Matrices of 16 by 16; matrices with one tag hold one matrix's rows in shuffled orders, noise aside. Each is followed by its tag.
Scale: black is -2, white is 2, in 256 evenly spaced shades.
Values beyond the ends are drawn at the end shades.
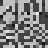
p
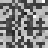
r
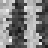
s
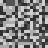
p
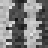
s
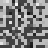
r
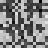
r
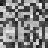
p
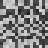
p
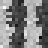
s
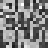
p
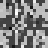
r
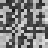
r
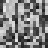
p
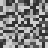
p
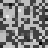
p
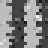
s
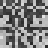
r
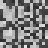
p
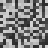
p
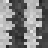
s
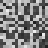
p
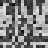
r
